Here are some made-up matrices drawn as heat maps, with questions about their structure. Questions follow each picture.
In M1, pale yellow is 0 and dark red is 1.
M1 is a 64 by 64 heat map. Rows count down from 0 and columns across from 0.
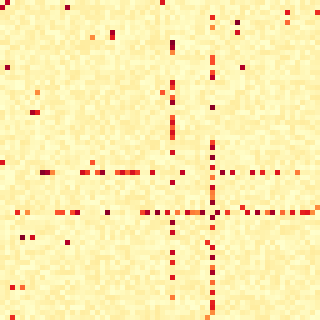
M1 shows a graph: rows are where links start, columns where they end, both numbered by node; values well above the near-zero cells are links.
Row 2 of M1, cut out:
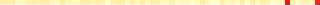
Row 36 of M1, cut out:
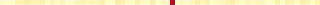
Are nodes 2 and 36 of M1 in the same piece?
no
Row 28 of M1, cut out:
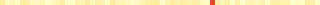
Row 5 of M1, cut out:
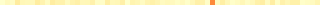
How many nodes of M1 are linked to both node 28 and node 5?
1
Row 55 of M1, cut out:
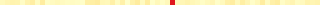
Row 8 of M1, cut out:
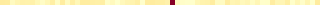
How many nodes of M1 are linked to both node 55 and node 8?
1
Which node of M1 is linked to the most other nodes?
node 42
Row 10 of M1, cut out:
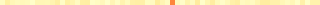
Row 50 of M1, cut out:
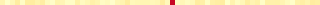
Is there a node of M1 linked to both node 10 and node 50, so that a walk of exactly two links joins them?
yes
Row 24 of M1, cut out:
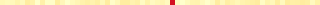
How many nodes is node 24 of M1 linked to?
1
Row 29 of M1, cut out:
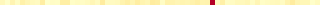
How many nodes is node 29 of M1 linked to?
1
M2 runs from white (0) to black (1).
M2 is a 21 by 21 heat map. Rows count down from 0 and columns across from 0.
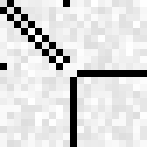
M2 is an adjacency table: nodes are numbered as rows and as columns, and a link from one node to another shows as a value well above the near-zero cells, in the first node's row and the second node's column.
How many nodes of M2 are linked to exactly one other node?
10
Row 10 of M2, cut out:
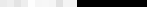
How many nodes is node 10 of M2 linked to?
10
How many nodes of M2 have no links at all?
0
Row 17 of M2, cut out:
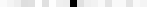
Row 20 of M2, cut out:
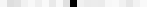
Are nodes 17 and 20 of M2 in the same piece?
yes
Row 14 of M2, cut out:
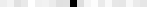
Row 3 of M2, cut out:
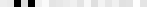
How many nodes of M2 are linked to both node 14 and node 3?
0
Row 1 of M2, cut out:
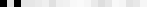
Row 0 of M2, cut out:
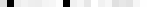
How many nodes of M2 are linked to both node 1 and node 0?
0
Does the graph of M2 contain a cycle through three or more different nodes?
yes
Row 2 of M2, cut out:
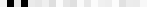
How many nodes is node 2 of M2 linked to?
2
